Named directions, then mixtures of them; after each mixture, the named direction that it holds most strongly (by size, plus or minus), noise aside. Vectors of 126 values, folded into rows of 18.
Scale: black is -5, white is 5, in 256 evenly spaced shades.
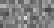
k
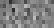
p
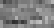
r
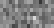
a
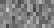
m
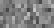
m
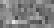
r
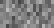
m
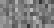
a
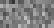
k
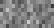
m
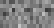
k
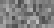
m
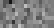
p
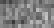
r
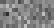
k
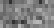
r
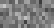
k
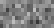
m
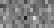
k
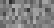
p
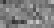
r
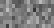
m
